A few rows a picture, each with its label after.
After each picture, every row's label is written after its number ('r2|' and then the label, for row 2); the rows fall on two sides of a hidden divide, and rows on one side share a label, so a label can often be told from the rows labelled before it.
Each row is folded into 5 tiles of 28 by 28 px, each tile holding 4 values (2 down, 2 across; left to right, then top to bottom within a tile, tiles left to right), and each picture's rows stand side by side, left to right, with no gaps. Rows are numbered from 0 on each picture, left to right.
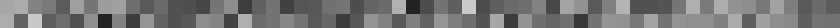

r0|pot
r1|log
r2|log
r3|log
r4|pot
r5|pot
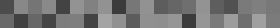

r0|log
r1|pot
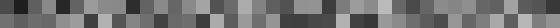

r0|log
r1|log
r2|log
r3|log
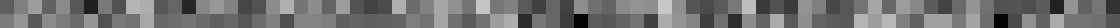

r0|pot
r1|pot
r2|pot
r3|pot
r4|log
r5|log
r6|pot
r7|log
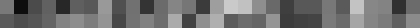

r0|log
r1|log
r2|log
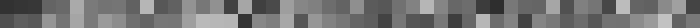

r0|log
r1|pot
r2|pot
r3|pot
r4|log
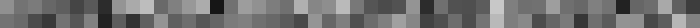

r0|pot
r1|pot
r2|pot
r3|log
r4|log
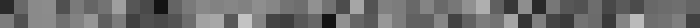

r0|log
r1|log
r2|log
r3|pot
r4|log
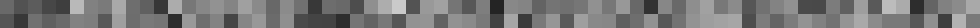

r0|log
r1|log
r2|log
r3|pot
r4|pot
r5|pot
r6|pot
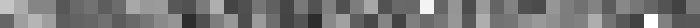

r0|pot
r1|pot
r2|log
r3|pot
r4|pot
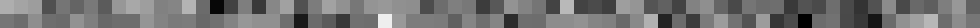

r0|pot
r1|pot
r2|log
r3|log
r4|pot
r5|pot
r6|log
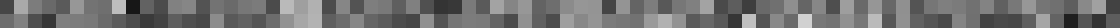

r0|log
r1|log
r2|pot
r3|log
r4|pot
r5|log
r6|pot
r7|log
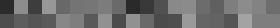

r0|log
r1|log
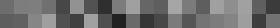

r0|pot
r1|log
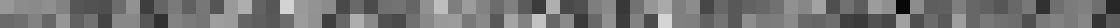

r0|pot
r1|log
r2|pot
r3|pot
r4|log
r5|log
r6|log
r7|log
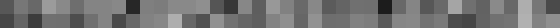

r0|log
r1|pot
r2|pot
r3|log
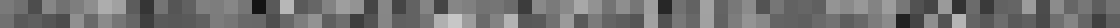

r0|log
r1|log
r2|pot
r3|pot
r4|pot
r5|pot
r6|pot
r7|log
